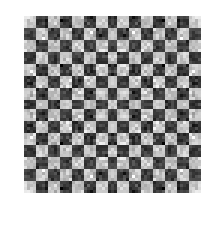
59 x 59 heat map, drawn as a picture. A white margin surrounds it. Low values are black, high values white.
Grain: checkered. Slope: none. Odd rows or columns: none. Mirror symmetry: left to right and top to bottom. Average level on the scale: 50%. Histogram: two levels.
